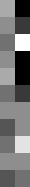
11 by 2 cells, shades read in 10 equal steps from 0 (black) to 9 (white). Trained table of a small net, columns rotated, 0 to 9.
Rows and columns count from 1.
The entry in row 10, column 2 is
5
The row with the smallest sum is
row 4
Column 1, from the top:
6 5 4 5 6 4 5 3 4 5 3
